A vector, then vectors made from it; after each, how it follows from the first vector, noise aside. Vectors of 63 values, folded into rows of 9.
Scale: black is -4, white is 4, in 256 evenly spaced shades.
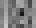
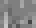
partly zeroed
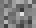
sign-scrambled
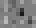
partly zeroed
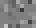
partly zeroed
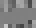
partly zeroed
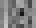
copied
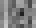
copied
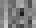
copied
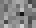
sign-scrambled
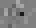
partly zeroed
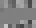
partly zeroed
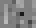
partly zeroed
